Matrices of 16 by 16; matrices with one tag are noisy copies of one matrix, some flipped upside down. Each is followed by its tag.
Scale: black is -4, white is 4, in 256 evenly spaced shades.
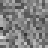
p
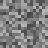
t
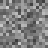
t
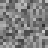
p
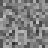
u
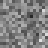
t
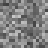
t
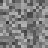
t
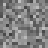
u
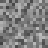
p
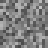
p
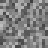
p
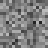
t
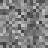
t
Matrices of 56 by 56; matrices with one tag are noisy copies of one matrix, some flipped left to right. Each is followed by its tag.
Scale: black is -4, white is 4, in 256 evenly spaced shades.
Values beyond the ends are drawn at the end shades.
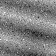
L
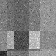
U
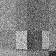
U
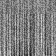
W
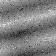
L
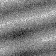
L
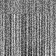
W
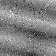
L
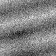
L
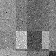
U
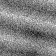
L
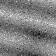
L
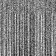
W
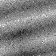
L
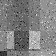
U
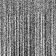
W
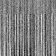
W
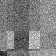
U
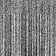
W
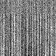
W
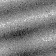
L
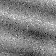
L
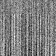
W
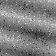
L
